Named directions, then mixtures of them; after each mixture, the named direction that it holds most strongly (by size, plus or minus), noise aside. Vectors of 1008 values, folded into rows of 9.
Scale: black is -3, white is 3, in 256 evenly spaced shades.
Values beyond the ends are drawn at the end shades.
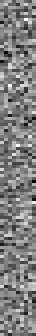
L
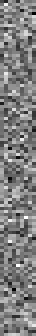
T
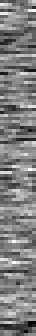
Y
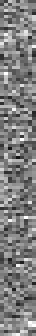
T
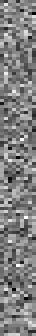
T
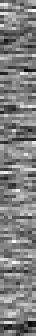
Y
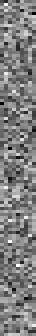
T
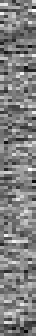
Y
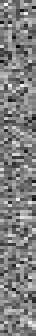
L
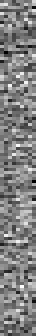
L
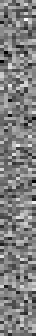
L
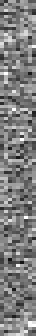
T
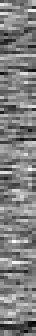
Y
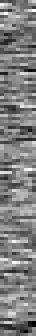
Y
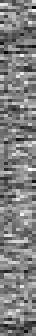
Y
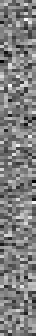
L
